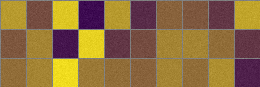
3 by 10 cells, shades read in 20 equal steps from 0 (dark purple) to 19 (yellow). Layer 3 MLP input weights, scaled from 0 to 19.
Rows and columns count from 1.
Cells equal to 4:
3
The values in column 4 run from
0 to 18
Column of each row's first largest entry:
3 4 3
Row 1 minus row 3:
4 -5 -2 -10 4 -5 -3 -2 -8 12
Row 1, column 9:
4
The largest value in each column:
13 11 19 18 13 8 11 11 12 14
